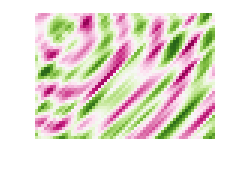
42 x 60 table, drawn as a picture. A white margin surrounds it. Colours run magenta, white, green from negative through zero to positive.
No seam splits the table. Rings spread out from the top left. Overall the values sit about 50% of the way up the scale. Neither half mirrors the other. Streaks slant up to the right. No lone cell stands out from its neighbours. There is no overall slope.
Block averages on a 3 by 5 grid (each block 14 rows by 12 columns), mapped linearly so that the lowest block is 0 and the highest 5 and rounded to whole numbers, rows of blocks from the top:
30224 / 11112 / 15323
